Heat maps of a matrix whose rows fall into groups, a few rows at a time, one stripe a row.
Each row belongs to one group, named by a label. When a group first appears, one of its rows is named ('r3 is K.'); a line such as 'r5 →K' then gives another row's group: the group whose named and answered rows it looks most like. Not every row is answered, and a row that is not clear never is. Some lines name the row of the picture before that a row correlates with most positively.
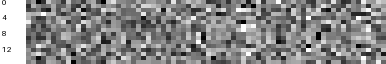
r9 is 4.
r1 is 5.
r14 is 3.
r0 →3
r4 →4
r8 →4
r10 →4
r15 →3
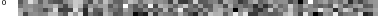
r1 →5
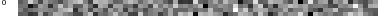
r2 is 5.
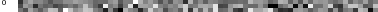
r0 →4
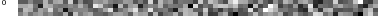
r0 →5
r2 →3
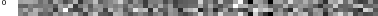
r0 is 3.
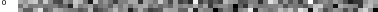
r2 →4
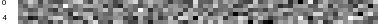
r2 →3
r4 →4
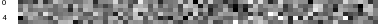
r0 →4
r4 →4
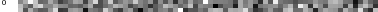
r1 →4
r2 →5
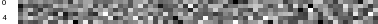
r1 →4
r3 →3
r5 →5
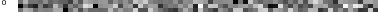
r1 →4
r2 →3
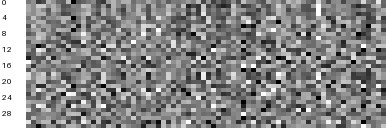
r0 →3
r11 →3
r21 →3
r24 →4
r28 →5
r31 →3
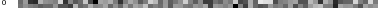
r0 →3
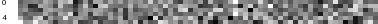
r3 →5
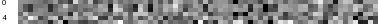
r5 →3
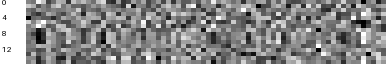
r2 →5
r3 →3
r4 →4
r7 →4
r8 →3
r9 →3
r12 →4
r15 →3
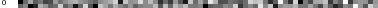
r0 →4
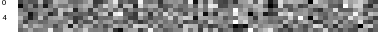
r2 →5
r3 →3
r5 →5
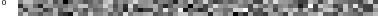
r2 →5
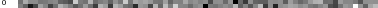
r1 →3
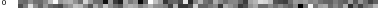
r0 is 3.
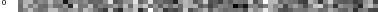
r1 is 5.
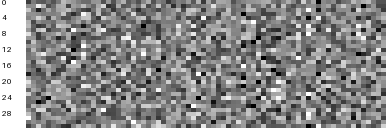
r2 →4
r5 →5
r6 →4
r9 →3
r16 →5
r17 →3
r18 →4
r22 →3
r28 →4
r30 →5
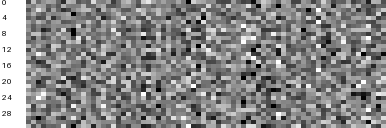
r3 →3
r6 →5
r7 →5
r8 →3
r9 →5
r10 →5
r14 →5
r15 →3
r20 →3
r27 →5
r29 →3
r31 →5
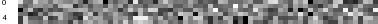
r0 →4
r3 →4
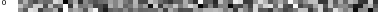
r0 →3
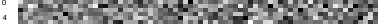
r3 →3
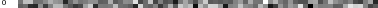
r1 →4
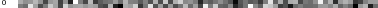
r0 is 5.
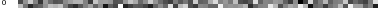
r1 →4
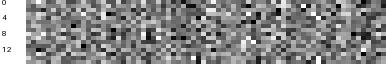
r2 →5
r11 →5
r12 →3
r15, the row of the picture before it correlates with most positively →0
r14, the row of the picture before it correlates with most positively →1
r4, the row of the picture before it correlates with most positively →0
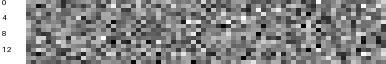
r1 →3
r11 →4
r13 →3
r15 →5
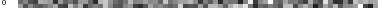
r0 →3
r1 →5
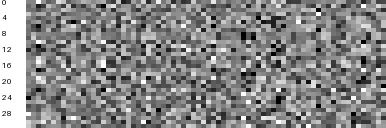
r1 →3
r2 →4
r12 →4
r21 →4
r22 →3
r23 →5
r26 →4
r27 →3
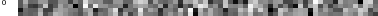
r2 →4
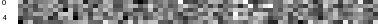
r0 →5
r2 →5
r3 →5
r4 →5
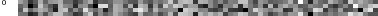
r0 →4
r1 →3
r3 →4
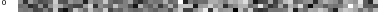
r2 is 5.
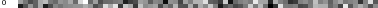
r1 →4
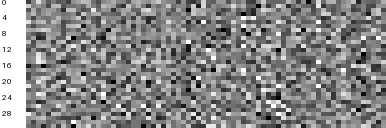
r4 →5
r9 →3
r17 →5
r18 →5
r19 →4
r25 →3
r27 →4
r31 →5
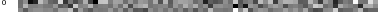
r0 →3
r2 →5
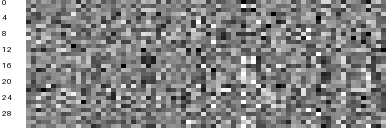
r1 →5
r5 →4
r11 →3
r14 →5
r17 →3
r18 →5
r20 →5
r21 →4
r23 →5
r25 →5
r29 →5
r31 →5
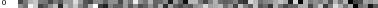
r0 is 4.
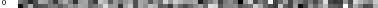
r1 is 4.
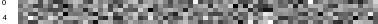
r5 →3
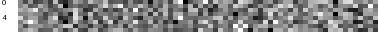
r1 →3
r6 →5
